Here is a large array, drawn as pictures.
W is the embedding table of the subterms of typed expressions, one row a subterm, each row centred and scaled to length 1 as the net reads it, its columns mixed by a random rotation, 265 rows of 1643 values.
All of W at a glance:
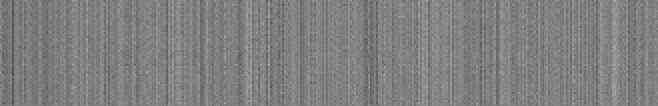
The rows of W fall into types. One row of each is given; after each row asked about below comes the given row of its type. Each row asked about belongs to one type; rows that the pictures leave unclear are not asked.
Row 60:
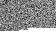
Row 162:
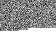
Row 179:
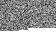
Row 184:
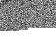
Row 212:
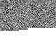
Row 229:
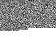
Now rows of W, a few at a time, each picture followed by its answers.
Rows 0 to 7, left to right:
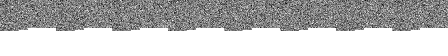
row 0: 60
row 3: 184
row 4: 179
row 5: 179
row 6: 229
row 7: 229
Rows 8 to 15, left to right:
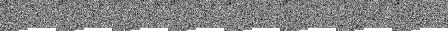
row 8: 60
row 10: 162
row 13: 184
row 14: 162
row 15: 60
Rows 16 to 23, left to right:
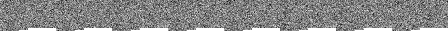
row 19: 229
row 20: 229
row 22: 60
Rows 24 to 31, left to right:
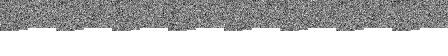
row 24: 60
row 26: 184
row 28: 162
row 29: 179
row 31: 184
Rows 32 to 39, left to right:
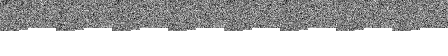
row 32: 184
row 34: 60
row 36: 229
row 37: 60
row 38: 162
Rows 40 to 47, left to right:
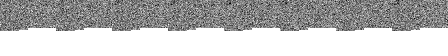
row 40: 229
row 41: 60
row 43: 162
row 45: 212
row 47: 60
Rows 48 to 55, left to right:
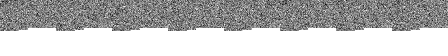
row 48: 184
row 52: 162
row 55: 60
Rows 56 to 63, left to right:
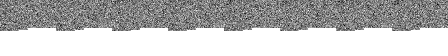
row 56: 60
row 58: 184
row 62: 212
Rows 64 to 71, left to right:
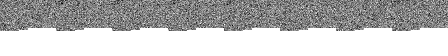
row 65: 184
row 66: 179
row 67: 179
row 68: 162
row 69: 229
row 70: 162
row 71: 184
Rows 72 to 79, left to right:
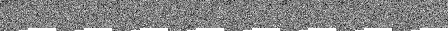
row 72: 184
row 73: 179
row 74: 179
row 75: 162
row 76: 229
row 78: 212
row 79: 60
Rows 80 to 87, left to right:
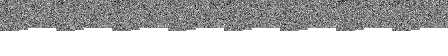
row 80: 60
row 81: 212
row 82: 212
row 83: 162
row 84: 162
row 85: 60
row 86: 184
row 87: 184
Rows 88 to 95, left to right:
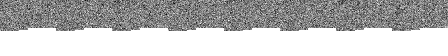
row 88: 179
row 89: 229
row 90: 212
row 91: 179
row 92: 184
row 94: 184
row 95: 212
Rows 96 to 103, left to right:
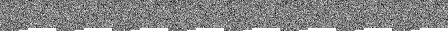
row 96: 229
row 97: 179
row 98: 162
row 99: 212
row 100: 184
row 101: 184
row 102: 179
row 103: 162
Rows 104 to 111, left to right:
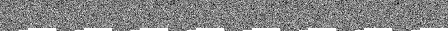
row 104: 229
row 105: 179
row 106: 162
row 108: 179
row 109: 212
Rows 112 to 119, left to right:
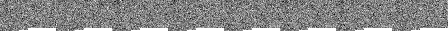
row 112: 60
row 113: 162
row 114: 212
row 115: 60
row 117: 212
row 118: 212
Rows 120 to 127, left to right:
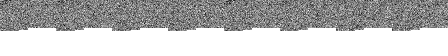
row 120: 179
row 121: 212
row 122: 229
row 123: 229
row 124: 184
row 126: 162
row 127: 162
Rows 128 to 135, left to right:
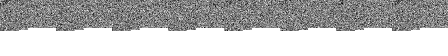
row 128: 184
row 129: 60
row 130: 60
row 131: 179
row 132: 184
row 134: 60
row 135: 184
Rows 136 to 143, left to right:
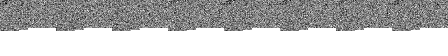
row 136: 184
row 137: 60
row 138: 60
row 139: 184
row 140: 184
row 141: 229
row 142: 184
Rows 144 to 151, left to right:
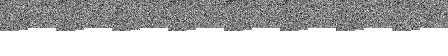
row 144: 179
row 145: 229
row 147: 184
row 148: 184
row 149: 60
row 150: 60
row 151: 212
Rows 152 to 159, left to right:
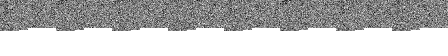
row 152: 212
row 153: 179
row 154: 184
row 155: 229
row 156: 60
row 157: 184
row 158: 212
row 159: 60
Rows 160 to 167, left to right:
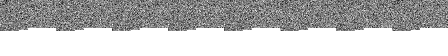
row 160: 60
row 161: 60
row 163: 229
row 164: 60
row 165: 179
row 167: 179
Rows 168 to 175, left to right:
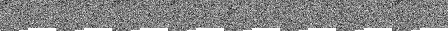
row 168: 179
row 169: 229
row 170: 184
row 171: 162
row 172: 212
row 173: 229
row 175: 184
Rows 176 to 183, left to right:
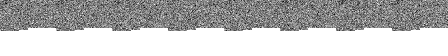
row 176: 179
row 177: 179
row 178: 212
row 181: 212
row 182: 184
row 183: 179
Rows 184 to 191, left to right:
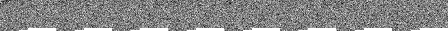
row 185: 229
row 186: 162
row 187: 229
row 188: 212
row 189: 162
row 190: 179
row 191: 60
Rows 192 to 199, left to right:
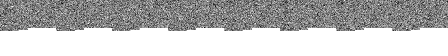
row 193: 179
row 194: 162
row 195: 179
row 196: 229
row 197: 212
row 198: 212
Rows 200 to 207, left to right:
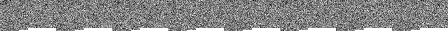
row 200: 229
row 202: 212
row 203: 179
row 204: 229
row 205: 184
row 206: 60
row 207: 229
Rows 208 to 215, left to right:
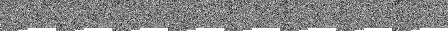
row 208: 162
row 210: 184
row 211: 60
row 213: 212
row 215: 184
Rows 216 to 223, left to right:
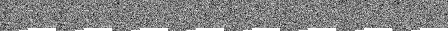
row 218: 60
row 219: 162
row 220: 60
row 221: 60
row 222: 229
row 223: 212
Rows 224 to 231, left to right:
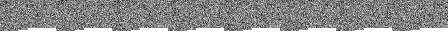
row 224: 162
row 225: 179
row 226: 212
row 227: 184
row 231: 179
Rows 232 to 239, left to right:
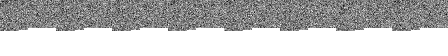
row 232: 184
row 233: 60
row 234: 60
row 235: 162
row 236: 229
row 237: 229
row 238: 212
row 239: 212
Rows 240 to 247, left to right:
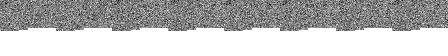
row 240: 179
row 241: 162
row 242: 60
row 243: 229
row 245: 162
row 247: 229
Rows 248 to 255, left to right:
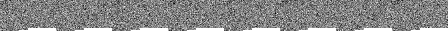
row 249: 179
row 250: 60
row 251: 184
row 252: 184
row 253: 184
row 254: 162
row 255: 179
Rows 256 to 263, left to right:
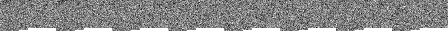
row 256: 229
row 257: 184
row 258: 179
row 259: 179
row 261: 179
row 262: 162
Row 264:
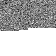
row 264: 179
